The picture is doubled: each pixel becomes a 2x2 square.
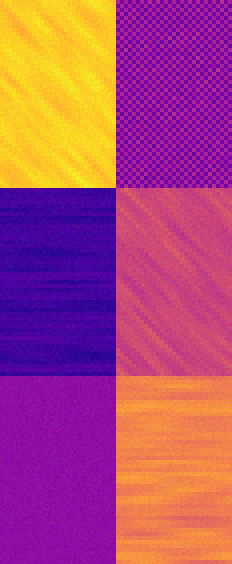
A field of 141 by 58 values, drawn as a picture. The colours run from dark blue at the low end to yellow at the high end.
It is made of 3 by 2 panels. Panel 1,1: very high, slanting down to the right, faint in contrast. Panel 1,2: low, checkered. Panel 2,1: very low, streaked across, faint in contrast. Panel 2,2: middling, slanting down to the right, faint in contrast. Panel 3,1: low, flat. Panel 3,2: high, streaked across, faint in contrast.
